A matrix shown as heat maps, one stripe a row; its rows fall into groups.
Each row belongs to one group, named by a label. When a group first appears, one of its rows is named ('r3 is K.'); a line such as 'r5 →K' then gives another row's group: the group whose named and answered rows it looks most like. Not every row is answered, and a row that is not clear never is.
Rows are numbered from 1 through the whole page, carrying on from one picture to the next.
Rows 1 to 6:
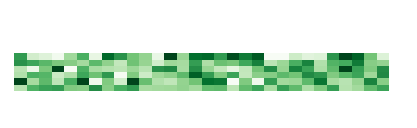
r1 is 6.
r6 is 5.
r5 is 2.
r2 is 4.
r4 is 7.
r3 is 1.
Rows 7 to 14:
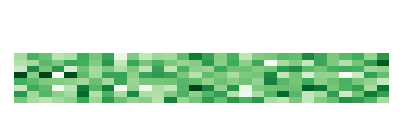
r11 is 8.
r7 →7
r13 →2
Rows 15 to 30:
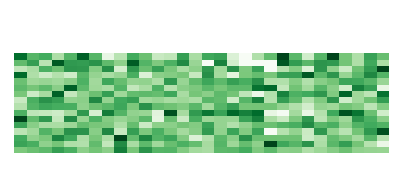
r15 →2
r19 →6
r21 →1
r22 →5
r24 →6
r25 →4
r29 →8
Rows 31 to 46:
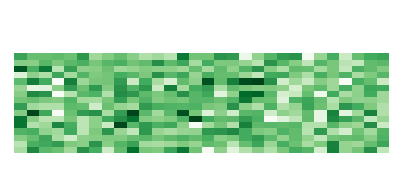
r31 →2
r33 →4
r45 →5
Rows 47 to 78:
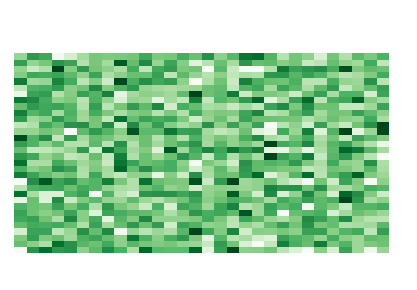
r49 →1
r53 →7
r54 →4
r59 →1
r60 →4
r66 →4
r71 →2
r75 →7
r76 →1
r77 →1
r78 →7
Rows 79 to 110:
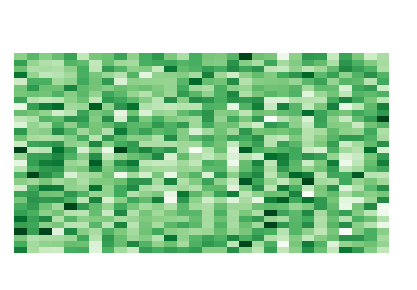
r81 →6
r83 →7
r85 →2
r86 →6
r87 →5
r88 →7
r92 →6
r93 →5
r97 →5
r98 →4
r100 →5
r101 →2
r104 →8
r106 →8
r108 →6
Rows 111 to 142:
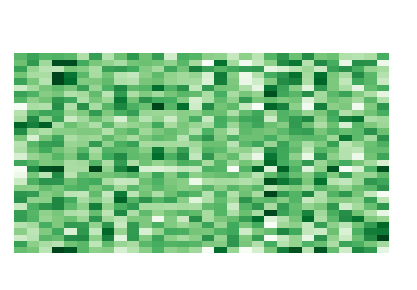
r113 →6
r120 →5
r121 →4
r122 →4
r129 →5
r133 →8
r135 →5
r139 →2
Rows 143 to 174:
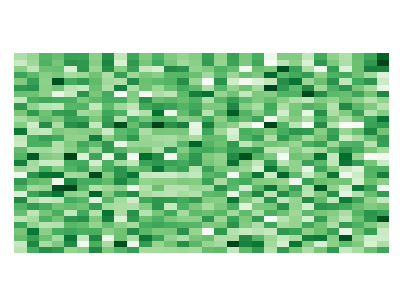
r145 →2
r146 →8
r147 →1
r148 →8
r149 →7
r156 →5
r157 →7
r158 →6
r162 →5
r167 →2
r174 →5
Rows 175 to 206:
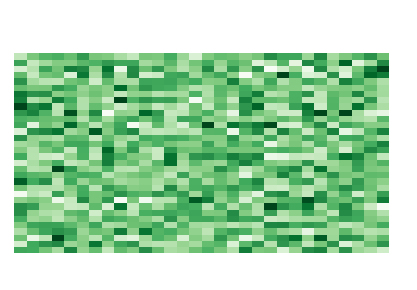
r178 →2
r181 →4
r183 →4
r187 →5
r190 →2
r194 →2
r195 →4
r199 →8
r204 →1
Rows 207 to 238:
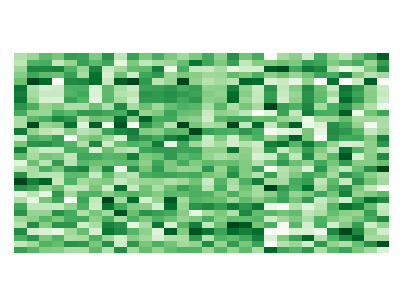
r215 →8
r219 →6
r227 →4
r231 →6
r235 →6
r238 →8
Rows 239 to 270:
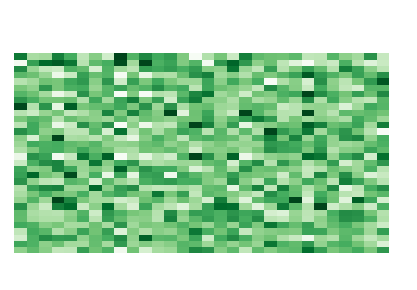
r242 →7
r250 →7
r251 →8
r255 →7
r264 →6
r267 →7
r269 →8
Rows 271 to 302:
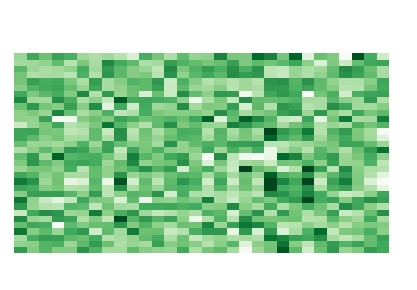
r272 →2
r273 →6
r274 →6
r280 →1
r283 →8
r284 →8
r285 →6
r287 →1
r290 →8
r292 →8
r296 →5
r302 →2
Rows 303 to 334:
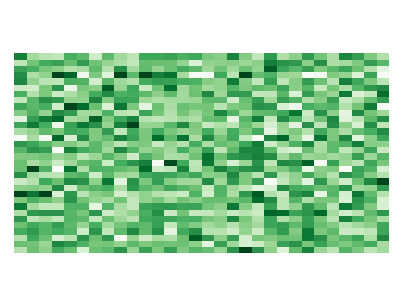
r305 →8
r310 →5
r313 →5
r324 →1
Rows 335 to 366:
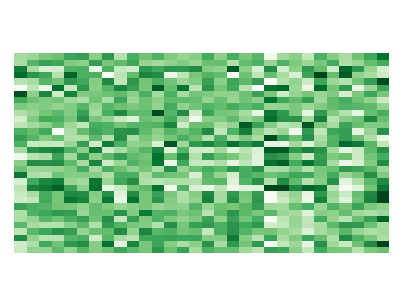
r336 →5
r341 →4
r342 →8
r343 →6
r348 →8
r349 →6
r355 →5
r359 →4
